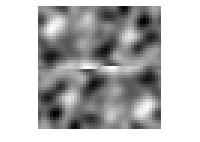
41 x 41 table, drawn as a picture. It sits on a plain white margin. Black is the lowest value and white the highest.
The values follow a bell shape. No seam splits the table. There are no lone odd cells. It looks the same turned upside down. The centre is the roughest part.
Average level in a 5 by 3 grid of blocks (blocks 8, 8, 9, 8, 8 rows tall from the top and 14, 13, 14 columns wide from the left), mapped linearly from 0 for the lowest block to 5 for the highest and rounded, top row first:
520
212
343
212
025
